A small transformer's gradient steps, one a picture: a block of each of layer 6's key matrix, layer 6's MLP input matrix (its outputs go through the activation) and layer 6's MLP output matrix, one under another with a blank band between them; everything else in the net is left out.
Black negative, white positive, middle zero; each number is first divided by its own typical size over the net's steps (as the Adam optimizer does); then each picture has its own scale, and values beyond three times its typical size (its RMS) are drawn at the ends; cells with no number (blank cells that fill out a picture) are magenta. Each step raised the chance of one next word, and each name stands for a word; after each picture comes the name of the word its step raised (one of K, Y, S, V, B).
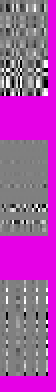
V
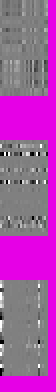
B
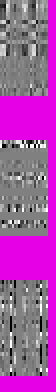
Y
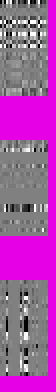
Y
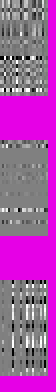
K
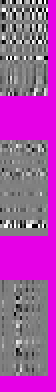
V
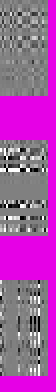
Y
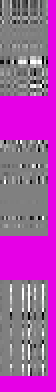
V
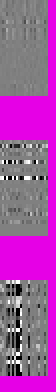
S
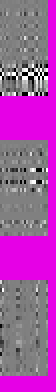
V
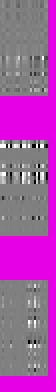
B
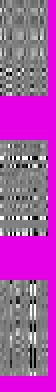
K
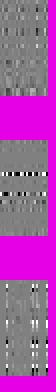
B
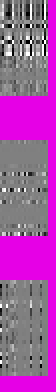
S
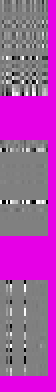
K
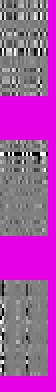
S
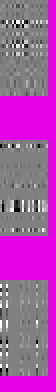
B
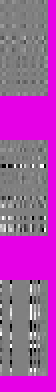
K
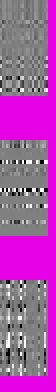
K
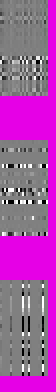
Y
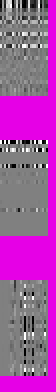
Y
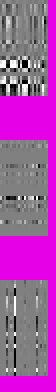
Y
